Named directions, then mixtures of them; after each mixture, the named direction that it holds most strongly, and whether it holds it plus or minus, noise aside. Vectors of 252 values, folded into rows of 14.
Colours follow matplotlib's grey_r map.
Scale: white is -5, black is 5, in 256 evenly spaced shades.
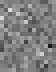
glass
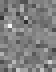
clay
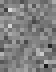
glass, plus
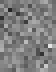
glass, minus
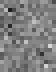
glass, minus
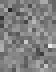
glass, minus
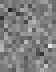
glass, minus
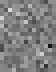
glass, plus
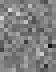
glass, plus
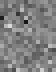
clay, plus
